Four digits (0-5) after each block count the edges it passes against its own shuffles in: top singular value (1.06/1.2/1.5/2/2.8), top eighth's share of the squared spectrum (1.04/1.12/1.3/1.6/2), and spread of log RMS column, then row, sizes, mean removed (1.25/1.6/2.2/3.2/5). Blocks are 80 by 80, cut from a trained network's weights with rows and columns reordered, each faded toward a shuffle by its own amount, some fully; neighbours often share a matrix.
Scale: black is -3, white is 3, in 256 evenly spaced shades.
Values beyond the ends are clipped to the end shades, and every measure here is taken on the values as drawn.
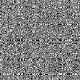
4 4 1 3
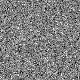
1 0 0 0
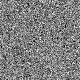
2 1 0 0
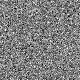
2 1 0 0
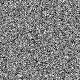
1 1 0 0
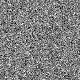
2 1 0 0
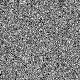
1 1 0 0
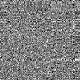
4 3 1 2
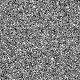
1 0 0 0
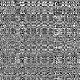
5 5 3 4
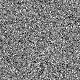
1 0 0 0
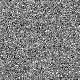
2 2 0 0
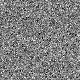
2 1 0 0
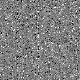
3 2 2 0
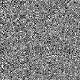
3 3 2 1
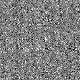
2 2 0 2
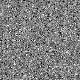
2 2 0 1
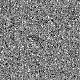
2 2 0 1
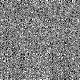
3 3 1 2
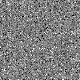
1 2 0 1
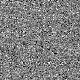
2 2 0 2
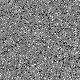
0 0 0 0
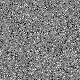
0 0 0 0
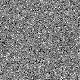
3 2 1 0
